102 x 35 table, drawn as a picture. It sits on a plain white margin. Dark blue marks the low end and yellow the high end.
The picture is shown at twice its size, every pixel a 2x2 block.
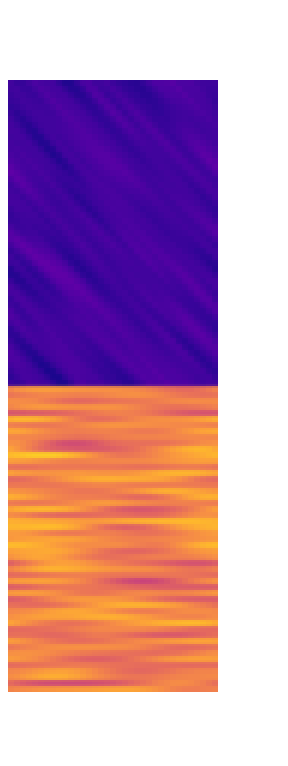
It is made of 2 by 1 panels. Panel 1,1: very low, slanting down to the right, faint in contrast. Panel 2,1: high, streaked across.
